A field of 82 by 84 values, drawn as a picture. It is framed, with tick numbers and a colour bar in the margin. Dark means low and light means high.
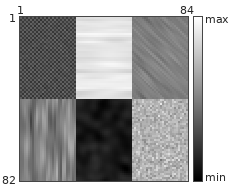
It is made of 2 by 3 panels. Panel 1,1: low, checkered. Panel 1,2: very high, streaked across, faint in contrast. Panel 1,3: middling, slanting down to the right, faint in contrast. Panel 2,1: middling, streaked downward. Panel 2,2: very low, blotchy, faint in contrast. Panel 2,3: high, fine-grained.
